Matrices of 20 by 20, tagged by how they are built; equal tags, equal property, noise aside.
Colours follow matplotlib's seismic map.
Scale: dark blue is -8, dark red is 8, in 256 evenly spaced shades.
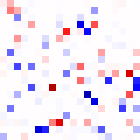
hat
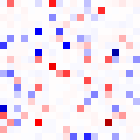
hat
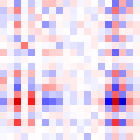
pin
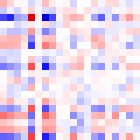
pin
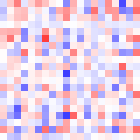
pin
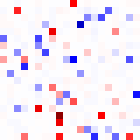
hat
